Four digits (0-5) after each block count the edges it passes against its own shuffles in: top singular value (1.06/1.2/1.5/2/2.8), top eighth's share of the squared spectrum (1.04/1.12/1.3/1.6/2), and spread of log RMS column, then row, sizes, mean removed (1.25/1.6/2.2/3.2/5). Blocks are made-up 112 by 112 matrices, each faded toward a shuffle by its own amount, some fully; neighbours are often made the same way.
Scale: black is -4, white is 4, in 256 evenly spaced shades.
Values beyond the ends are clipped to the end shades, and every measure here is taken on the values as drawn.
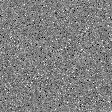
0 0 0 0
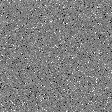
0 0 0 0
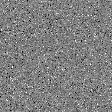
2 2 1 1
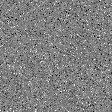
0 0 0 0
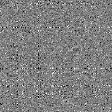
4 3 2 3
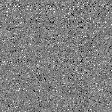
3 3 2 2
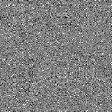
4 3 2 2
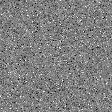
2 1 0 0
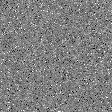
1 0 0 0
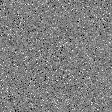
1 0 0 0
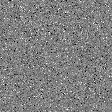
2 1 0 0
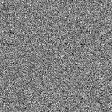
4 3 1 1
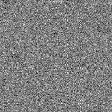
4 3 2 1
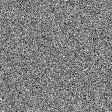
1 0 0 0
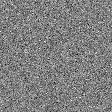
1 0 0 0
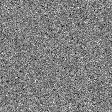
0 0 0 0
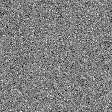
0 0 0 0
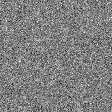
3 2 0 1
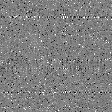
4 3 1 2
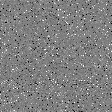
2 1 0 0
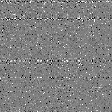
4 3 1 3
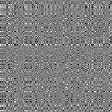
5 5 4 4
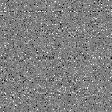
4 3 2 2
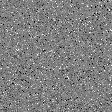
2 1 0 0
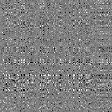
5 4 3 3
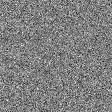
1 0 0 0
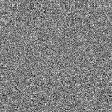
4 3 1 1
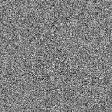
3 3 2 1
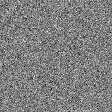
2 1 0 0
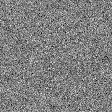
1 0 0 0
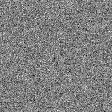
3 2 0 0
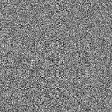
4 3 2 2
